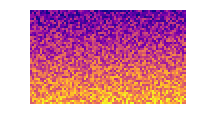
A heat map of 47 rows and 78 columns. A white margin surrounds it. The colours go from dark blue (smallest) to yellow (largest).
Overall the values sit about 50% of the way up the scale. Values rise toward the bottom. No regular stripes run through it. The texture is fine-grained noise.
